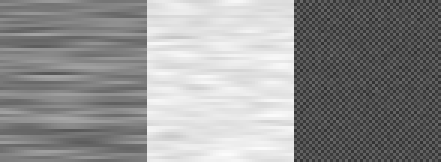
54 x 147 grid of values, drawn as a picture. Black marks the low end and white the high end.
The table splits into one row of 3 panels. Panel 1,1: middling, streaked across. Panel 1,2: very high, streaked across, faint in contrast. Panel 1,3: low, checkered.
